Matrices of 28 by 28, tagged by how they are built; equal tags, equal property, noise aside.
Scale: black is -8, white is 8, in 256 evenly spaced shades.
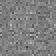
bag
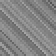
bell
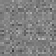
bag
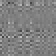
bag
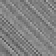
bell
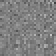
bag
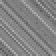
bell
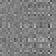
bag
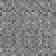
bag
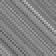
bell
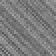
bell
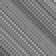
bell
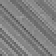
bell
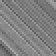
bell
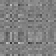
bag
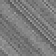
bell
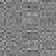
bag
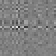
bag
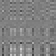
bag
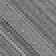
bell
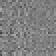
bag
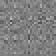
bag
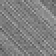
bell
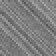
bell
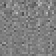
bag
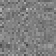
bag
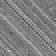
bell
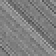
bell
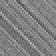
bell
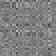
bag
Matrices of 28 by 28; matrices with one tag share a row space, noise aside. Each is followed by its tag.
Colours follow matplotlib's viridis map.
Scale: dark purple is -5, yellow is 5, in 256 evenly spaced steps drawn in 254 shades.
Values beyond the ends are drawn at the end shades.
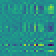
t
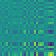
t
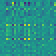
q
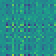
q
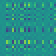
q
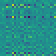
q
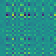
q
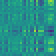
t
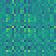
q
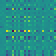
q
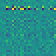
q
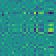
t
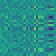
t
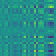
t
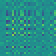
q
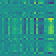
t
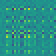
q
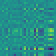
t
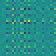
q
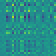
q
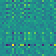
q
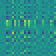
q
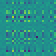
q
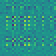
q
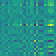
t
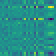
t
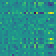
t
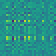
q
